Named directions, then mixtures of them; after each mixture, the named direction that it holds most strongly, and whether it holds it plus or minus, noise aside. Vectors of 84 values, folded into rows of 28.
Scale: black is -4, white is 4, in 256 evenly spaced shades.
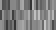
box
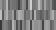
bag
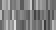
box, minus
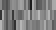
box, plus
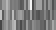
box, minus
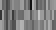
box, plus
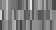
bag, plus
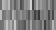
box, minus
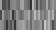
box, plus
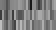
bag, minus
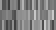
box, plus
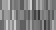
box, minus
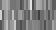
box, minus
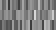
bag, plus
